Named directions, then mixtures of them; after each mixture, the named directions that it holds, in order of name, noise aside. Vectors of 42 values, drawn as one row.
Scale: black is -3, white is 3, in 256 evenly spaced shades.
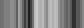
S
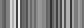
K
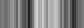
S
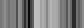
S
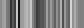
K, S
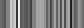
K, S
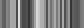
K, S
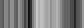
S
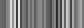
K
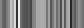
K, S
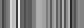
K, S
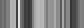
K, S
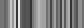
K, S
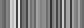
K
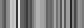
K, S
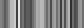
K, S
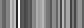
K, S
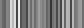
K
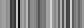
K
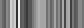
K, S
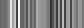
K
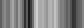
S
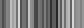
K, S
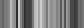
K, S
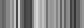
K, S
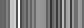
K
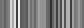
K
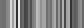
K, S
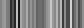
K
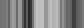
S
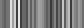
K
